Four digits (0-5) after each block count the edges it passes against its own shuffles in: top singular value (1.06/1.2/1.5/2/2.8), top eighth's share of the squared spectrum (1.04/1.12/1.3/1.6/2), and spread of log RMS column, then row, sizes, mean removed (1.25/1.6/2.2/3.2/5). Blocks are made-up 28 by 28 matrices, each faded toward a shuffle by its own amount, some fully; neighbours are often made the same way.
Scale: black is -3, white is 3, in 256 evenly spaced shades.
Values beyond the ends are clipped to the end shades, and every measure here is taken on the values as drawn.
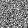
0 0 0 0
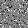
1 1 0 1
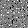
1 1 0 0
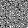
2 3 1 0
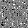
2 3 1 0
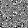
2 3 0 1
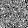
0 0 0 0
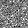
0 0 0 0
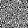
3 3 1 1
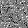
1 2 0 0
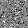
0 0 0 0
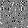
3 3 1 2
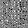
3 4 1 1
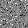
0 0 0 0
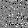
2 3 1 1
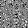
2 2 1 1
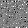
2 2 0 1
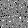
1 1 0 0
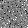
0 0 1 0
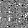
2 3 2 1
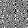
3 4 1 0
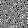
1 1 1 0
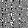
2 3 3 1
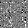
2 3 2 1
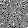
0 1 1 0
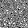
0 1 0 0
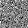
0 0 1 0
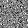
0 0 0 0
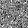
0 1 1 0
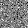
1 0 0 0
